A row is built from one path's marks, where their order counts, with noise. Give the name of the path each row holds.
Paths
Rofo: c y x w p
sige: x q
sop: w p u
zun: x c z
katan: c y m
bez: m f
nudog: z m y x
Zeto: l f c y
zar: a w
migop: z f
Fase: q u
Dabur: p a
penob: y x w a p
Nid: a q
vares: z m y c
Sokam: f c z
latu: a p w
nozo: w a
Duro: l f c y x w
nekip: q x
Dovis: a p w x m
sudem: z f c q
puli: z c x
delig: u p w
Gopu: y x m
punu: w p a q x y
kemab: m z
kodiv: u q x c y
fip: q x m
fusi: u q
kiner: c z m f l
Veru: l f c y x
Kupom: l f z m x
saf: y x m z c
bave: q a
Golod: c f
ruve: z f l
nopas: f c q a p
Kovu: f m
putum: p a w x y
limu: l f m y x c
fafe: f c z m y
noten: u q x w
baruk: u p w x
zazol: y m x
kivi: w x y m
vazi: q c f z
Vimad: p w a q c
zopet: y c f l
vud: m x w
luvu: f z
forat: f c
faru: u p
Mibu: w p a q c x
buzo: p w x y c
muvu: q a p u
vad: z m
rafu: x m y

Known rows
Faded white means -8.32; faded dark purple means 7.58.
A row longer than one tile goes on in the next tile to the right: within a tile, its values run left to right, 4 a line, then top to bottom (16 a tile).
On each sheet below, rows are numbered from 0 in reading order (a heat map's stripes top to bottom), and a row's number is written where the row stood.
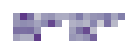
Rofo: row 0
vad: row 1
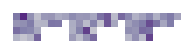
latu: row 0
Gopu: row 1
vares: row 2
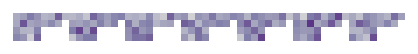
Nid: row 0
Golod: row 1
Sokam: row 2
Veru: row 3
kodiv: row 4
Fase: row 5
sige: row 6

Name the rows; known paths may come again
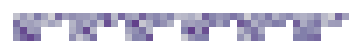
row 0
luvu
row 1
fip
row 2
punu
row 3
Golod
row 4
Veru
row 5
zun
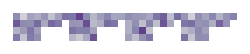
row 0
puli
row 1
delig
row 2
Gopu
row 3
nekip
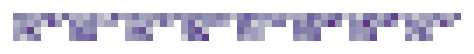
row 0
Dovis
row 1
Sokam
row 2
vad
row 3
fafe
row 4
nozo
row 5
muvu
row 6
Fase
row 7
Kupom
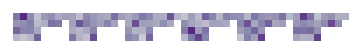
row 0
latu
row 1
sige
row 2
Nid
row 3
migop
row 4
kodiv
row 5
Rofo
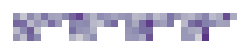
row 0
nudog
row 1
zar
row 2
saf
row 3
sudem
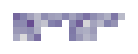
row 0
noten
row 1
bave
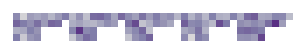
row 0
Mibu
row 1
bez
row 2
putum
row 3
baruk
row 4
faru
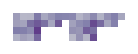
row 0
forat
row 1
vares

